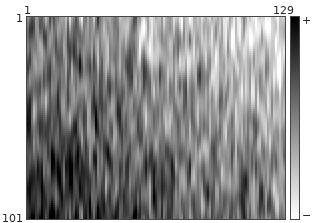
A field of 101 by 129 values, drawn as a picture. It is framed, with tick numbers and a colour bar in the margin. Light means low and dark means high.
Ninth with the highest average: bottom left. Histogram: bell-shaped. Slope: up to the bottom left. Grain: streaks running down. Mirror symmetry: none. Ninth with the lowest average: top right.
